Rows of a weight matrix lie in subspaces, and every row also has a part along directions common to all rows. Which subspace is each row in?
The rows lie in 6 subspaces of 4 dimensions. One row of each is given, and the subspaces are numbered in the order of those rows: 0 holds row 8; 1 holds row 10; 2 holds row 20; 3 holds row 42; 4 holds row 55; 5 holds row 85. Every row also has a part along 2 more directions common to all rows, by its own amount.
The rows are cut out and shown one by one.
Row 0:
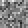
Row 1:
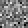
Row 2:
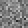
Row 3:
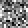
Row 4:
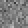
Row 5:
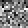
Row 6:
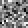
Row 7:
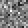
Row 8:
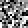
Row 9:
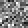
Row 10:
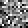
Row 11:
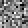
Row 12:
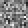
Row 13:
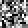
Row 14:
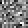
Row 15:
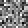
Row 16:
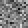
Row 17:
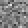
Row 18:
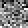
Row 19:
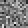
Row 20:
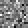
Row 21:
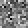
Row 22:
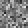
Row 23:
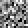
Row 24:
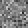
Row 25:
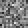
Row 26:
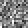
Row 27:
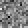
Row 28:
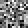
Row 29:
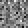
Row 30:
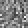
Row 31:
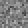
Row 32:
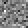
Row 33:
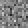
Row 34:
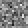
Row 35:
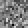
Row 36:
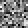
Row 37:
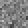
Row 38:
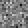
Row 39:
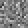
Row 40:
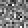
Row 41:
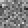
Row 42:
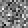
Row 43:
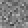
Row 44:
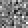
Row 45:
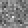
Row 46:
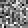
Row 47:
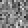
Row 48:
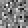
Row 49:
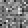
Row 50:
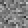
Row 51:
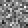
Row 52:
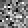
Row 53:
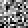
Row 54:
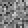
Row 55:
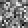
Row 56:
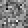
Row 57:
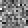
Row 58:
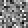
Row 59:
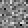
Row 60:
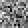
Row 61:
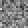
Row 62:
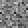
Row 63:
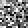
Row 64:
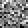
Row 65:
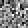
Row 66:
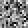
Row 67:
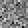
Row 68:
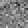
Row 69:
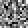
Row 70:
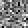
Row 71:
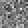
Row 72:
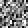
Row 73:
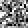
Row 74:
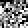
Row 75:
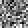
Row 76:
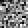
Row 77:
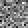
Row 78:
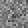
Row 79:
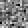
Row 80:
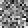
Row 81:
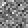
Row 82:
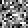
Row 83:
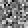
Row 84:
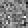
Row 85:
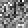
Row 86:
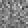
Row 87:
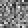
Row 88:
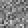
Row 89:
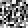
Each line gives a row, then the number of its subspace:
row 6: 3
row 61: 0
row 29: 5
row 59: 3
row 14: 3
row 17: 0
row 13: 3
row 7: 5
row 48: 4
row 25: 2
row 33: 4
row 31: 2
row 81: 0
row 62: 4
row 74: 1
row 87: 5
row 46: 2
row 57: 0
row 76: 1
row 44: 3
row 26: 0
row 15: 4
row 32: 1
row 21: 5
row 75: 3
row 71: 5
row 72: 0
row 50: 1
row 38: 3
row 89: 2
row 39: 5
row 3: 1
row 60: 4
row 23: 2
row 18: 1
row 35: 2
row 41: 1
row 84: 1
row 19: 2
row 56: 2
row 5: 1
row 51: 4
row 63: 4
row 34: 3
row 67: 1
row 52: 4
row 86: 5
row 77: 4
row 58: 4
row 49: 0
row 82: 3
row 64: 1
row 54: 5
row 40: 2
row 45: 3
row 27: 0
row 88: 5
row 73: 4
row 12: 1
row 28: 4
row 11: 0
